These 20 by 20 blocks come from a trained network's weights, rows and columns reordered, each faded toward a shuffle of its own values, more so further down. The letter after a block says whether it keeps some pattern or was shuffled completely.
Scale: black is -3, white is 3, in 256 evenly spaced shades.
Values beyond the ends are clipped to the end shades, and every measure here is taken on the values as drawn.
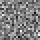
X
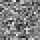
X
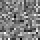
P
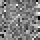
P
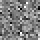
P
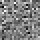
P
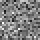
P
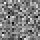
X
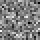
X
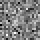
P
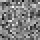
P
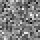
X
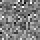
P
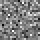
X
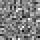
P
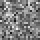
X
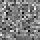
X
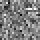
X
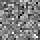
X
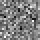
X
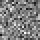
X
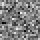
X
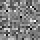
P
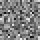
P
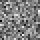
X
